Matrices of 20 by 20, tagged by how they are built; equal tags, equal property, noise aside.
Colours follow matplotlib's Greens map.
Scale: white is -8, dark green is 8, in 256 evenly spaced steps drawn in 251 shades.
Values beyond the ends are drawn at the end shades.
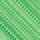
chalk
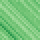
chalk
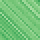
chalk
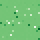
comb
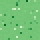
comb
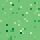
comb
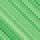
chalk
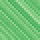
chalk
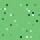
comb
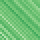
chalk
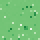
comb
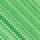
chalk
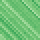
chalk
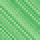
chalk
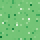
comb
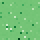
comb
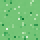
comb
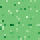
comb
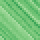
chalk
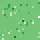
comb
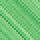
chalk
